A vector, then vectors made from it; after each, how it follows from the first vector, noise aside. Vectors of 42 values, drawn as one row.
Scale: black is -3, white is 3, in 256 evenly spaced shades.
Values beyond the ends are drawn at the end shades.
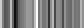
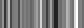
wrapped around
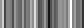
wrapped around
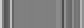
partly zeroed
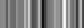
wrapped around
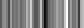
wrapped around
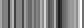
wrapped around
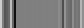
partly zeroed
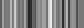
wrapped around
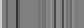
partly zeroed
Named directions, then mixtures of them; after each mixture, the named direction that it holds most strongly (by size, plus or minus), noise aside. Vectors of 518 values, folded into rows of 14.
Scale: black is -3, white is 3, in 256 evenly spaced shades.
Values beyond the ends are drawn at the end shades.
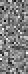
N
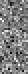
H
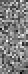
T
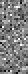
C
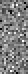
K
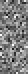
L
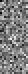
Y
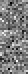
H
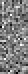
C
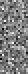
N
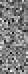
H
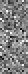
H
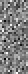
C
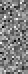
C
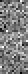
T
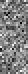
L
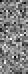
Y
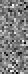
K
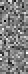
N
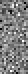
K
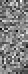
T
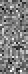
N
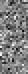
L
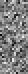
L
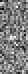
Y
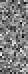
L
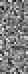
N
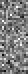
C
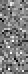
H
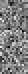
H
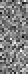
L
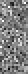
H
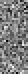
T
